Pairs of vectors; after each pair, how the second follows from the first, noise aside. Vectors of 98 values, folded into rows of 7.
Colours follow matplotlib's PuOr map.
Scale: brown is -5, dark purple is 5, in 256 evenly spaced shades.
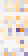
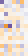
reversed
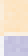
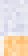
negated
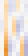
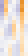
reversed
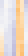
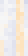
shrunk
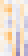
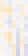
shrunk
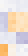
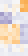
reversed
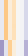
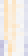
shrunk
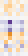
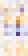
reversed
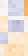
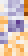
scaled up
